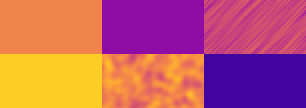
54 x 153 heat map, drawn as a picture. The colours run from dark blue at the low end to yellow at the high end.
The table splits into 2 rows of 3 panels. Panel 1,1: high, flat. Panel 1,2: low, flat. Panel 1,3: middling, slanting up to the right, faint in contrast. Panel 2,1: very high, flat. Panel 2,2: high, blotchy. Panel 2,3: very low, flat.
